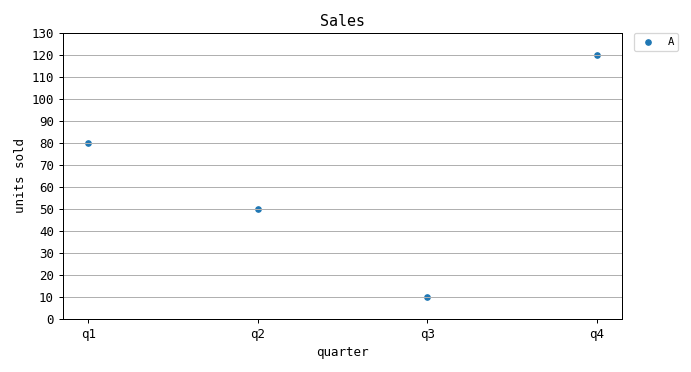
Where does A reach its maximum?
q4
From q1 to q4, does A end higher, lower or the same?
higher
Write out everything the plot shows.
Title: Sales
x-axis: quarter, ticks q1 q2 q3 q4
y-axis: units sold, ticks 0 10 20 30 40 50 60 70 80 90 100 110 120 130
Legend: A
Values:
A: 80 50 10 120
